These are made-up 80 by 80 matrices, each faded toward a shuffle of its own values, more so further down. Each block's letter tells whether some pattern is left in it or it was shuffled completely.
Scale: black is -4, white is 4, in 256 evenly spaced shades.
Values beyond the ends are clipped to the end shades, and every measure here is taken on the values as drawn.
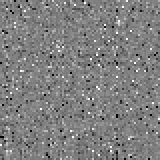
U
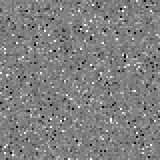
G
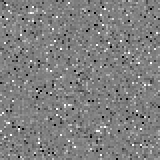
G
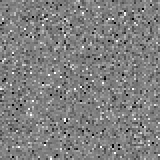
U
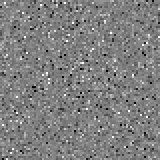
G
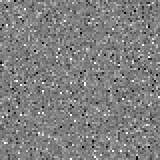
G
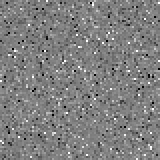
G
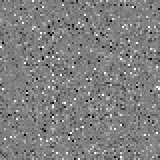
U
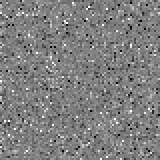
U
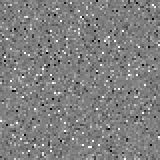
G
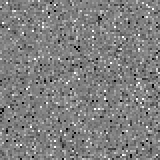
U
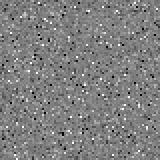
G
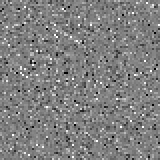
U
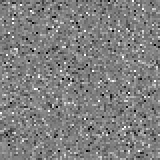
U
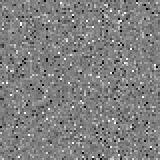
U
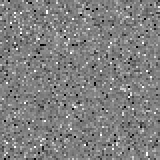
G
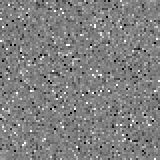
G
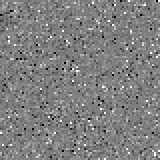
G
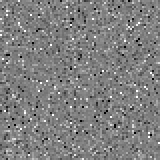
U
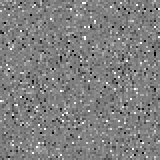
U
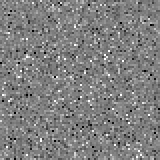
G
